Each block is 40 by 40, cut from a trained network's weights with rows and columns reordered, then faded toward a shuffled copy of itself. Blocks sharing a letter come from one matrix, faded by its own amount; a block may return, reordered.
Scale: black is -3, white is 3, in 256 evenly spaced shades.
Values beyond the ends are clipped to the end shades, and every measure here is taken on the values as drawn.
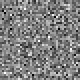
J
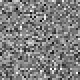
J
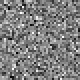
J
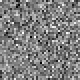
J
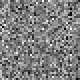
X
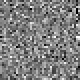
X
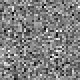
X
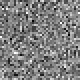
J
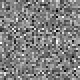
X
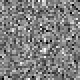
J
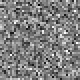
J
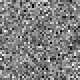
J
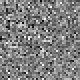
X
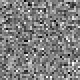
X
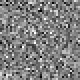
X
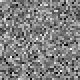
J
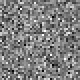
X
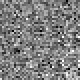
X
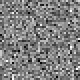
X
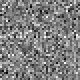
J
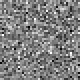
J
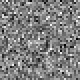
X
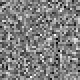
J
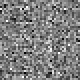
X
